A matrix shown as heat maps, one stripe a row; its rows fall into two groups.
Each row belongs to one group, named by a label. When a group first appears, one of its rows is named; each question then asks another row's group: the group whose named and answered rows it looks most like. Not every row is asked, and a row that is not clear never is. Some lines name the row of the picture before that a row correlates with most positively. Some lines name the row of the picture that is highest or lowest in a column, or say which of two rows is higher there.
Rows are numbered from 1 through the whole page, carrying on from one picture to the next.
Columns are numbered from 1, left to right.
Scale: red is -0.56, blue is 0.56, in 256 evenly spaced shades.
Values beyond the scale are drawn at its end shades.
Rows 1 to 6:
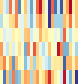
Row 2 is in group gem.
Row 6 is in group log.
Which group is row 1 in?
gem
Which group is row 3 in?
log
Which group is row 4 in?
log
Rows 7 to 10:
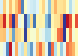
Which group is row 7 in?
gem
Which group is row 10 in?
gem
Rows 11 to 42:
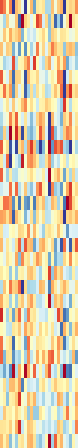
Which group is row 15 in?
log
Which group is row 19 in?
gem
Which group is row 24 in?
gem
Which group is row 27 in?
log
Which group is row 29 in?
gem
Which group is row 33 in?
log
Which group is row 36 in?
log
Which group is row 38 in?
gem
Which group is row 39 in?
log
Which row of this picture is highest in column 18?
21
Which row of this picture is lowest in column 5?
37
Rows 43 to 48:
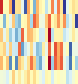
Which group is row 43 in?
log
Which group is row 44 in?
log
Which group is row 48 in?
log
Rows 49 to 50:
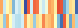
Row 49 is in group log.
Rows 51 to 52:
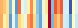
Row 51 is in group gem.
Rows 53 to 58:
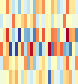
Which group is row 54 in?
log
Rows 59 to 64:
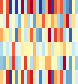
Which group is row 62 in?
log
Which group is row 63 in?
log
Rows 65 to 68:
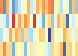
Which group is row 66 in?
log
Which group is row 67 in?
gem
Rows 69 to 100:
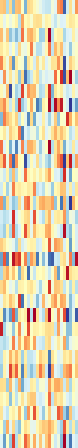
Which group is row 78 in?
gem
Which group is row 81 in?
log
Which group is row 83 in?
log
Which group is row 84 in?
log
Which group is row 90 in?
gem
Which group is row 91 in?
log
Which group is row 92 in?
log
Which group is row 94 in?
gem
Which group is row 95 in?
gem
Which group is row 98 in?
log
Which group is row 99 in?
log
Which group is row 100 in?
log
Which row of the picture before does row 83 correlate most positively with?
65
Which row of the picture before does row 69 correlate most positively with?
68
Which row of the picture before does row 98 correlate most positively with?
66
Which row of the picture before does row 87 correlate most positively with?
66
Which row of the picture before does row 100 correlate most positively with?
66
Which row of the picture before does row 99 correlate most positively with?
65
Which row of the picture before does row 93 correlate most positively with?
66
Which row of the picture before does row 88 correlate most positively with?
67
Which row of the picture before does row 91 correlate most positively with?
66
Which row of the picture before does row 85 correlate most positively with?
66
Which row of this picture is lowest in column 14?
95
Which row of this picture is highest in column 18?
87
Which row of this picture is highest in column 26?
91
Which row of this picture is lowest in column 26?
87
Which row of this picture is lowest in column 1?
92
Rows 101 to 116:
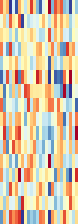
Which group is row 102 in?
gem
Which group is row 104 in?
gem
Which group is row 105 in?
gem
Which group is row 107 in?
log
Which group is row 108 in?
log
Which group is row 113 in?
log
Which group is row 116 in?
gem
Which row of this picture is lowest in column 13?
106
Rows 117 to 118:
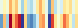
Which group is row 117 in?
gem
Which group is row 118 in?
gem
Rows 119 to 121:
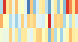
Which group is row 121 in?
gem
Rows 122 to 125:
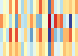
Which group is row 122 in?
gem
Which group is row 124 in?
gem
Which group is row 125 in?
gem
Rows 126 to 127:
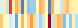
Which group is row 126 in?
gem
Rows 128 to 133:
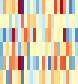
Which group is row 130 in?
log
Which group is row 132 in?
gem
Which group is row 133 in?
gem
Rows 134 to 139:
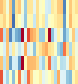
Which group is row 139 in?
log
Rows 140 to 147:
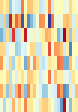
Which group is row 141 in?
gem
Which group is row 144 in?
log
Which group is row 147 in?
log
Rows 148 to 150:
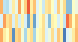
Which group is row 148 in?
log
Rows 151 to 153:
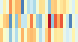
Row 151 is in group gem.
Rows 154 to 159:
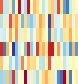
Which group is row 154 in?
log
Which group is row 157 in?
log
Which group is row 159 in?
log
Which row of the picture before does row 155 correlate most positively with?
151
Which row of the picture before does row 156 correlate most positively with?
151
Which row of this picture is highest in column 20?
159
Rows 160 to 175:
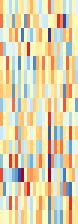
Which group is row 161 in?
log
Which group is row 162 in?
gem
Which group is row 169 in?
gem
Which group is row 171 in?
gem
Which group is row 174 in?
gem
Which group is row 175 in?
gem
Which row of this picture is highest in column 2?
173
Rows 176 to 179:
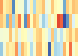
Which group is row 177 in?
log
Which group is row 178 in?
gem
